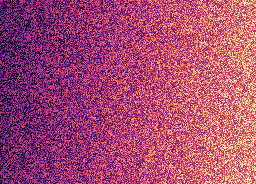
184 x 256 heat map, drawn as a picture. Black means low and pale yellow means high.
Values rise toward the right. No single row or column stands out from its neighbours. On average the colour sits 50% of the way up the scale. No regular stripes run through it. The grain is fine, like static.
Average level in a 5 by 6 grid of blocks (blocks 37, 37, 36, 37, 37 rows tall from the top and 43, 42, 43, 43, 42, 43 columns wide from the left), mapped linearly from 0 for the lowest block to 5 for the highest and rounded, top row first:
0 1 2 3 4 5
0 1 2 3 4 5
0 1 2 3 4 5
0 1 2 3 4 5
0 1 2 3 4 5
